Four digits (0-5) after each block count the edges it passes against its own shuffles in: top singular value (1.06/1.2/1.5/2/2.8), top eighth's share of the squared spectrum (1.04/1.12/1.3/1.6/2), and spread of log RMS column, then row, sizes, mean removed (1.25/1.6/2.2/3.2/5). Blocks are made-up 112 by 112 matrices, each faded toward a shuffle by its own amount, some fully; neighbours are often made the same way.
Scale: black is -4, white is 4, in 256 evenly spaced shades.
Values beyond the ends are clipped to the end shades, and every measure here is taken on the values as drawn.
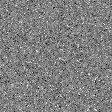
0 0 0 0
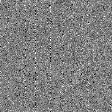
2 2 3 0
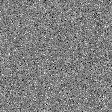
0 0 0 0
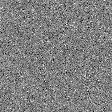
0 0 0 0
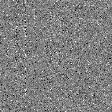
1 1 2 0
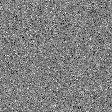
0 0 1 0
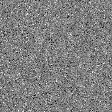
0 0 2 0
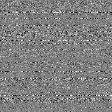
2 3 0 4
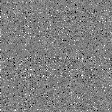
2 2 2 2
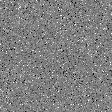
0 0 0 0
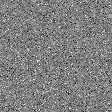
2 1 0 0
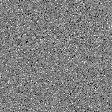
3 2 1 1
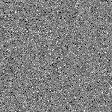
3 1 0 0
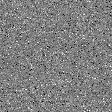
2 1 0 0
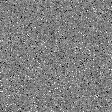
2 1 0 0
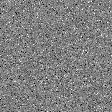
2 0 0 0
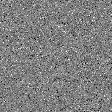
3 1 0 0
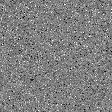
1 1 0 0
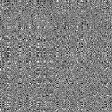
5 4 3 3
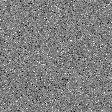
0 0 0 0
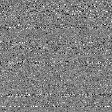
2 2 0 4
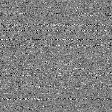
2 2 0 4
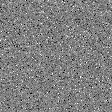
0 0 0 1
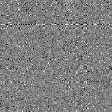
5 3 2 2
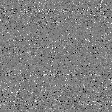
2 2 0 2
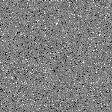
0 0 0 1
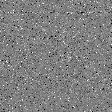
1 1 0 1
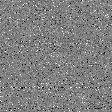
2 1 0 2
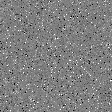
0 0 0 0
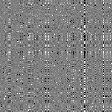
5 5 3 3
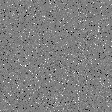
2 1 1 0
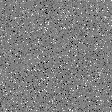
2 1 0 0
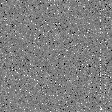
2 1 1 0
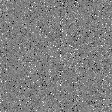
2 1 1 0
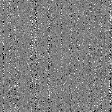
2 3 4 0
